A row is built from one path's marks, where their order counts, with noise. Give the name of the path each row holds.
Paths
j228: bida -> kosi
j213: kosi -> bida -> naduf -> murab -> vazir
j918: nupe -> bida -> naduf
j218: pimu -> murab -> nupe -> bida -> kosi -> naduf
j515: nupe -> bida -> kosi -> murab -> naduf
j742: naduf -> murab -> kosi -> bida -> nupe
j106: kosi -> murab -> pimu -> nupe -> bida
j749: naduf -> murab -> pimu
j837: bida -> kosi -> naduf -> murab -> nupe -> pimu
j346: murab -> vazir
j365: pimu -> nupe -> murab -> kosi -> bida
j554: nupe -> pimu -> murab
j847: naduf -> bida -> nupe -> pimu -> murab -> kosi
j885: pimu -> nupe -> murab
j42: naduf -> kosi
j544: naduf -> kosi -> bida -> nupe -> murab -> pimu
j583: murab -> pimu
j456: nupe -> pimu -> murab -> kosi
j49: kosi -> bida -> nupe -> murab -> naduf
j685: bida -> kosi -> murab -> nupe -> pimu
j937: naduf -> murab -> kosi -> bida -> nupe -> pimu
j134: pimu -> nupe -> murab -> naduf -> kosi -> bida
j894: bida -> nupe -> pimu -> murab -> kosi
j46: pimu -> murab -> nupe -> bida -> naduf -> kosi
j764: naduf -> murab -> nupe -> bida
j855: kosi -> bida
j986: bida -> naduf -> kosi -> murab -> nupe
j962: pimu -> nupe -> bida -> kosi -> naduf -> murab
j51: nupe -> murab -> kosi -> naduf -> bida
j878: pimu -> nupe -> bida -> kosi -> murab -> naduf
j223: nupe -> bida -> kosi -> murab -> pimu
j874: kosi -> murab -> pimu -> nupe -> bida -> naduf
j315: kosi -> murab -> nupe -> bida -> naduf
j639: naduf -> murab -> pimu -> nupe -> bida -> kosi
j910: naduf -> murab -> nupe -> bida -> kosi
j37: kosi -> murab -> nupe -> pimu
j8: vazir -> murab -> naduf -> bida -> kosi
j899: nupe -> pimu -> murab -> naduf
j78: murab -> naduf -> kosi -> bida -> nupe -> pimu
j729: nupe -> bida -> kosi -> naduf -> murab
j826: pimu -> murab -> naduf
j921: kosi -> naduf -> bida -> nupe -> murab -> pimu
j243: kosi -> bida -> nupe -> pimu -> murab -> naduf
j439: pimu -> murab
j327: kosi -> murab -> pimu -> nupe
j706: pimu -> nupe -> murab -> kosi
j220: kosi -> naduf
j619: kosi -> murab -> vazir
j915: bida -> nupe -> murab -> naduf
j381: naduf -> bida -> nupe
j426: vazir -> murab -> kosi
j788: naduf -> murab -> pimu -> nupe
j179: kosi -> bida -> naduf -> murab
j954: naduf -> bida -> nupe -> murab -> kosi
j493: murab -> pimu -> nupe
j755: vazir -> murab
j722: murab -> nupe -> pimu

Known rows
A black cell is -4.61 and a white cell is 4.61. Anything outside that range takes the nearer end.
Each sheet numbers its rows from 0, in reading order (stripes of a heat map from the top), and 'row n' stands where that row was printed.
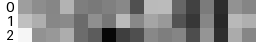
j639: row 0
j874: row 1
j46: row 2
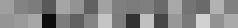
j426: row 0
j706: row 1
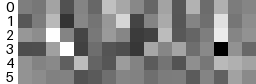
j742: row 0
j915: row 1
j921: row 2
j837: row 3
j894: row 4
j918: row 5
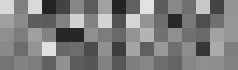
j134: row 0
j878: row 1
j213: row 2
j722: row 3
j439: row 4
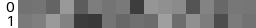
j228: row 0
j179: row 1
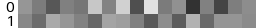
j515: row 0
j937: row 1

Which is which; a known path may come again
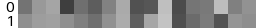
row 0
j885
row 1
j788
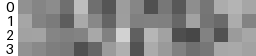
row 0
j894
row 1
j426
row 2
j327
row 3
j346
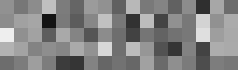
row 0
j764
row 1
j706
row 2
j847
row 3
j106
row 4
j179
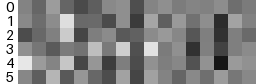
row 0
j855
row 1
j722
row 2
j729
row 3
j515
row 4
j986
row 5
j243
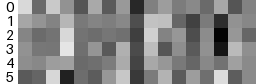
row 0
j78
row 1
j639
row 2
j910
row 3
j37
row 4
j583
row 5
j49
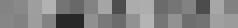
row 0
j749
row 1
j213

